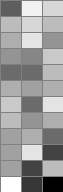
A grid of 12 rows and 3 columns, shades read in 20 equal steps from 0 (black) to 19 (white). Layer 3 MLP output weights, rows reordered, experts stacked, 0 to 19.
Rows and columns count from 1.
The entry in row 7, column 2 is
8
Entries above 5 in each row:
3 3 3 3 3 3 3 3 3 2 2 1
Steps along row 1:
up down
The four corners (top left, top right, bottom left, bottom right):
7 16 19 0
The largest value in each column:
19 18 17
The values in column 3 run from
0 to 17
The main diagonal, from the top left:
7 16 11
